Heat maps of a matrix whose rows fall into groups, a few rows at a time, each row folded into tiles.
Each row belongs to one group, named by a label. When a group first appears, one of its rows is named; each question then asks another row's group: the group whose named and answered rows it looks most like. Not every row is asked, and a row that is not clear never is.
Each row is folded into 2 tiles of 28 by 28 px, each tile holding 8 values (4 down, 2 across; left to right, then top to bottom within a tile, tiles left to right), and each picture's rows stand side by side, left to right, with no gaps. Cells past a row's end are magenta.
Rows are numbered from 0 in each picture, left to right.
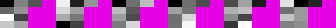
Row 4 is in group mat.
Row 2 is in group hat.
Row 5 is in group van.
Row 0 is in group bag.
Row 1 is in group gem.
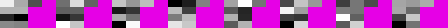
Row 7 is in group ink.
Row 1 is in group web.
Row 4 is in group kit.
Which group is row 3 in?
hat
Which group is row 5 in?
mat
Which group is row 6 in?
bag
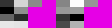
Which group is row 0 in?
web
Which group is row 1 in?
mat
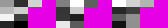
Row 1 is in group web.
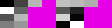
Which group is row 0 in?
hat
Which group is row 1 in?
kit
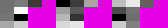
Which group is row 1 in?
hat
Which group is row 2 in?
web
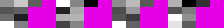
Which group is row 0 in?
web
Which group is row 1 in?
van
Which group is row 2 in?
web
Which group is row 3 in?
van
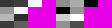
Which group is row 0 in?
gem
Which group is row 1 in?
van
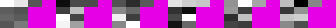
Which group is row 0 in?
kit
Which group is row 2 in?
bag
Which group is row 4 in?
ink
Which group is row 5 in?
van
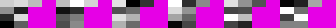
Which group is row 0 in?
ink
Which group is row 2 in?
van
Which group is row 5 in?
hat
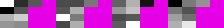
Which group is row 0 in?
van
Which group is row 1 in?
bag
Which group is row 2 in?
mat
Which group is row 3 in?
hat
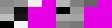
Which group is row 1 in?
van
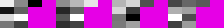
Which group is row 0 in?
van
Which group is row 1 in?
ink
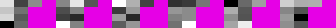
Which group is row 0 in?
gem
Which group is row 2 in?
kit
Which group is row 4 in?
hat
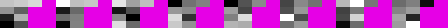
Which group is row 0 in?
ink
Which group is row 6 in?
ink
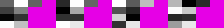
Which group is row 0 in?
web
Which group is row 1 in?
web
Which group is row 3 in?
mat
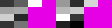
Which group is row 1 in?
gem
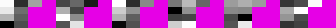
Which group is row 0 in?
gem
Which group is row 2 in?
gem
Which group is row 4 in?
mat
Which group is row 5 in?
gem
